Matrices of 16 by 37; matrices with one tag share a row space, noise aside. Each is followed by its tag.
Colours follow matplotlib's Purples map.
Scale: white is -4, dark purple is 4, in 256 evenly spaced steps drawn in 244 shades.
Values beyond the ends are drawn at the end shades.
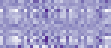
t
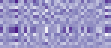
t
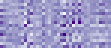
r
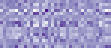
t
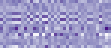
t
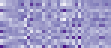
r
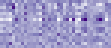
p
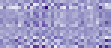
t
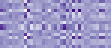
r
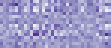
t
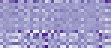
t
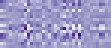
r
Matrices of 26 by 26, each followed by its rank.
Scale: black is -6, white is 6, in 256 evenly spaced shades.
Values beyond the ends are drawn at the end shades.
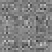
five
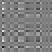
one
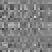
three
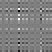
one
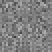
five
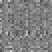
five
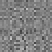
three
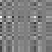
one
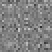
five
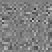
five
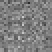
five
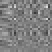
three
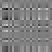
one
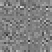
five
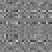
three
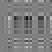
one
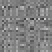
three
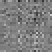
five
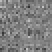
five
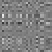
three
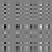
one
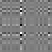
one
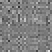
five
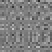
three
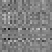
three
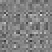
three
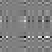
one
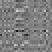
three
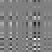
one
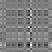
one
